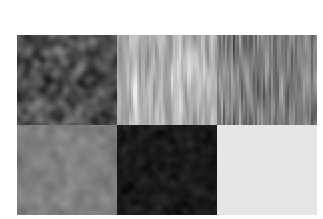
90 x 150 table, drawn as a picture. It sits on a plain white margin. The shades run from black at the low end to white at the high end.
It is made of 2 by 3 panels. Panel 1,1: low, blotchy. Panel 1,2: high, streaked downward. Panel 1,3: middling, streaked downward. Panel 2,1: middling, blotchy, faint in contrast. Panel 2,2: very low, blotchy, faint in contrast. Panel 2,3: very high, flat.
